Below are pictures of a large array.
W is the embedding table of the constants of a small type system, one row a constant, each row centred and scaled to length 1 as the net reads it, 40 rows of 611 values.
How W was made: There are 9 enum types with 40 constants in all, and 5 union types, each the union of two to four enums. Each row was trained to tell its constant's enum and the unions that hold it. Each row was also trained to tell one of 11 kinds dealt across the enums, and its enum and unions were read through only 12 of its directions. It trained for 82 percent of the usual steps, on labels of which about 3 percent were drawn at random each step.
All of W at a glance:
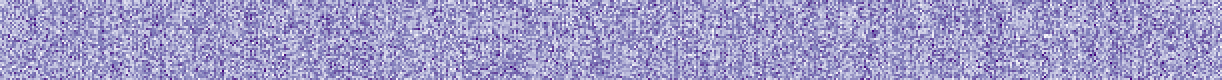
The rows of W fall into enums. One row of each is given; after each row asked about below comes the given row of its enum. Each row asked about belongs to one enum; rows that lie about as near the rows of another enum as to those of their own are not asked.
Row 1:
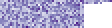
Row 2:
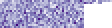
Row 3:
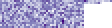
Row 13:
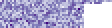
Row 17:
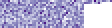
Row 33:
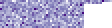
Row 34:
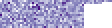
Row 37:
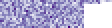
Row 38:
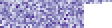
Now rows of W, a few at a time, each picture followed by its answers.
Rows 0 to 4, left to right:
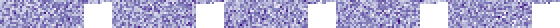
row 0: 1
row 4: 13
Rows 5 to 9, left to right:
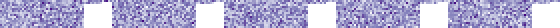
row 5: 17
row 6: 13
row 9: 3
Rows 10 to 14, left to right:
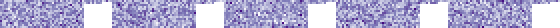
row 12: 38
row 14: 2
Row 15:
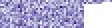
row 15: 37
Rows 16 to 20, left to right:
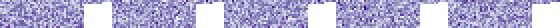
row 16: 37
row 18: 34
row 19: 13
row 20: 1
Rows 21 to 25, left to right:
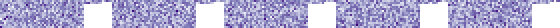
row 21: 34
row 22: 13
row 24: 37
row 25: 1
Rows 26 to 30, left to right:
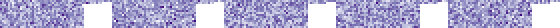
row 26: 3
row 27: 3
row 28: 1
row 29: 37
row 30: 38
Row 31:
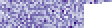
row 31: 34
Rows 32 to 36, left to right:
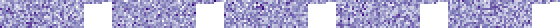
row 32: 2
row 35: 2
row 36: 3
